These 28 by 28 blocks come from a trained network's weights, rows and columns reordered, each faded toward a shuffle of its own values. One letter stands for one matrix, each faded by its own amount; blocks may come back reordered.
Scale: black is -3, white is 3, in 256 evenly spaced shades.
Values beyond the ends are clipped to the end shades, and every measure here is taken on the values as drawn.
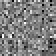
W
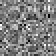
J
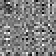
W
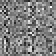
J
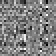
J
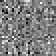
W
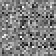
W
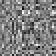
J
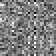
J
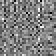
J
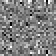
W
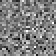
W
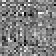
W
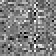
W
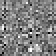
W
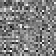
J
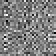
J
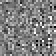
W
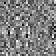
J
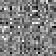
W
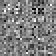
W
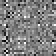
W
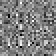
W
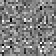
W
